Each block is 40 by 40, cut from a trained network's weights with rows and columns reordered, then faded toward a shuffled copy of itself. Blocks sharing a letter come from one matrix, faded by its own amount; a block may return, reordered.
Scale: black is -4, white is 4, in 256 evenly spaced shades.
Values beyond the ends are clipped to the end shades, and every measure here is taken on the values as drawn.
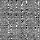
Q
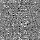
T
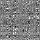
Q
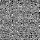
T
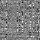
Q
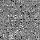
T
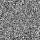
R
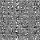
Q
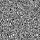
R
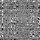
Q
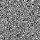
R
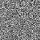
R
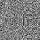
R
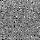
T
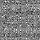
Q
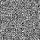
R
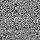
T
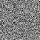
R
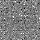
T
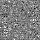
T
